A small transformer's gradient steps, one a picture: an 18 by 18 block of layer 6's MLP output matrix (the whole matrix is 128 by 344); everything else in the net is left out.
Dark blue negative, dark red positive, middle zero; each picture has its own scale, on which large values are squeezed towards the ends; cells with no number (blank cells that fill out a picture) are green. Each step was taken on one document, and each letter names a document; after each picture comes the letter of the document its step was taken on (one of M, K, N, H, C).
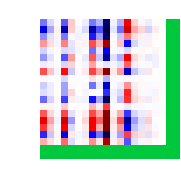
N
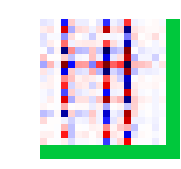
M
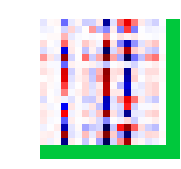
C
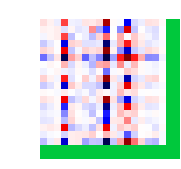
C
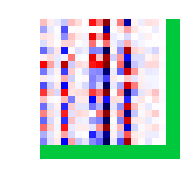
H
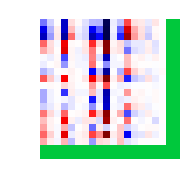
N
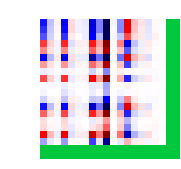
N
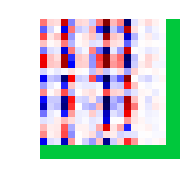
H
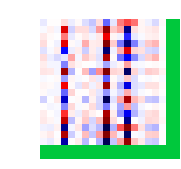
C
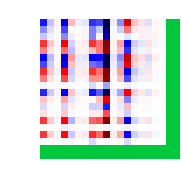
N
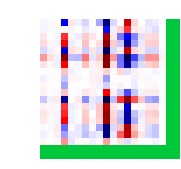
C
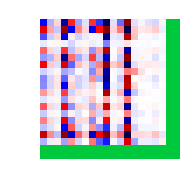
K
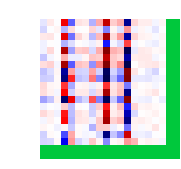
M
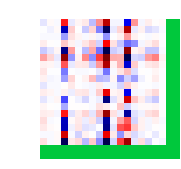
C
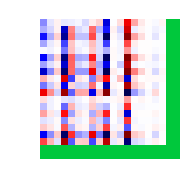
K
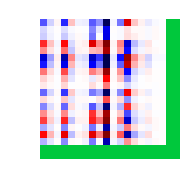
N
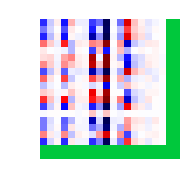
N
